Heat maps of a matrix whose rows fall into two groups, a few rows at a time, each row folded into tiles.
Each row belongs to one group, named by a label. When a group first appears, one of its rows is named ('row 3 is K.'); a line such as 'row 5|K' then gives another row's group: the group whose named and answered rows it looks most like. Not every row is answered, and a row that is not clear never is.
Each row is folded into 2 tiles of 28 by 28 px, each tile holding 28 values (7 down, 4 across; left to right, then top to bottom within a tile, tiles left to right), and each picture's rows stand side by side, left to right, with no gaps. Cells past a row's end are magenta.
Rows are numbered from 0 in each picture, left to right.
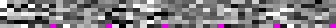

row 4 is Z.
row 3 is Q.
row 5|Z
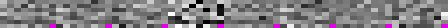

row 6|Q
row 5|Z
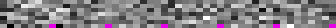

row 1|Z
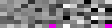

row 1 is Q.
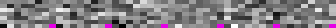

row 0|Z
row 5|Q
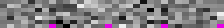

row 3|Z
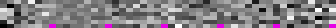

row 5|Q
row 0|Z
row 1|Q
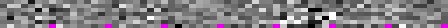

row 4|Q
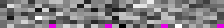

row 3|Z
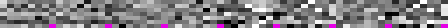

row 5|Q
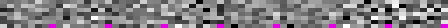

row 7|Q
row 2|Q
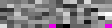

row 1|Z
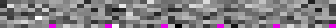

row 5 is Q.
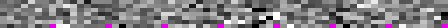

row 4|Z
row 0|Q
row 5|Z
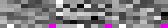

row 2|Z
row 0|Z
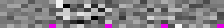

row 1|Q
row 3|Z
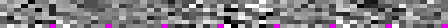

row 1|Z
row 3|Q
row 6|Z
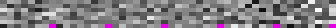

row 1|Z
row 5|Q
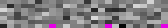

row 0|Z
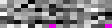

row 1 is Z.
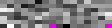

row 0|Z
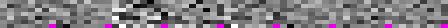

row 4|Z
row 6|Q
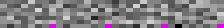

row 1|Q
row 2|Q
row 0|Q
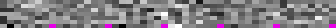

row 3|Z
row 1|Q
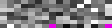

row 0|Z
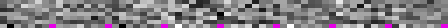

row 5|Z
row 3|Z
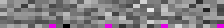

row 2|Q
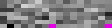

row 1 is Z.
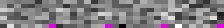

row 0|Z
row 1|Z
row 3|Z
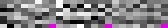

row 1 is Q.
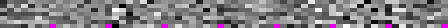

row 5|Q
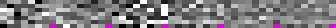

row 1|Z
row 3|Q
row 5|Q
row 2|Q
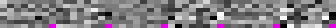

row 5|Z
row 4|Q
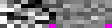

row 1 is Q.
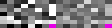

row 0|Q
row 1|Q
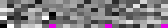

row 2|Q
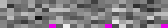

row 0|Q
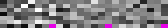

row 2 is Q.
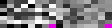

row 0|Q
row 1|Z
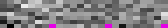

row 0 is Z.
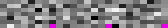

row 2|Z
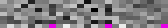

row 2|Z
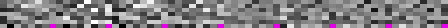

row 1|Q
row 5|Z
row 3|Q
